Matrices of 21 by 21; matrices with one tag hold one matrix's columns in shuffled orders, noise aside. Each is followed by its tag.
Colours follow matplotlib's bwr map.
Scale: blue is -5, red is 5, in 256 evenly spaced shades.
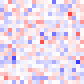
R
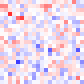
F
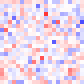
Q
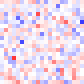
Q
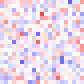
R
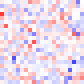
R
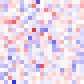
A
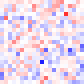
F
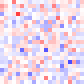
F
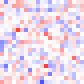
A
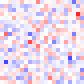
R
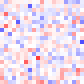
Q
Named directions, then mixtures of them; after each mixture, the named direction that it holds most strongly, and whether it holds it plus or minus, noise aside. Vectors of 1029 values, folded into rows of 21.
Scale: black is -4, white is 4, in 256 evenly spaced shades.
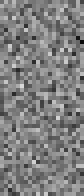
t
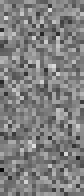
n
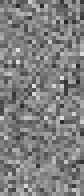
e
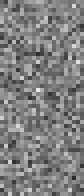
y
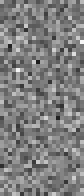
t, minus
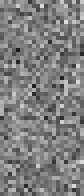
e, minus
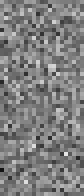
n, plus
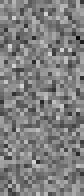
t, plus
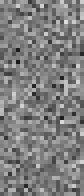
e, minus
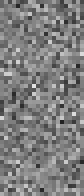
e, plus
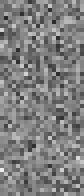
n, minus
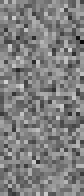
t, plus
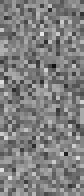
n, minus
